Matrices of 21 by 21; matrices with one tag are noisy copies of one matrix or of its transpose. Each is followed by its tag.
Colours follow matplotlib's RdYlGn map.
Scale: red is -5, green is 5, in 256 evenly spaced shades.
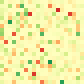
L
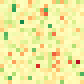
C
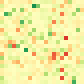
C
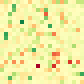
C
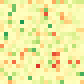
C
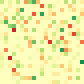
L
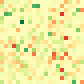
C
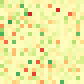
L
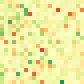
L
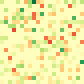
L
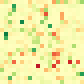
C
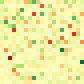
L
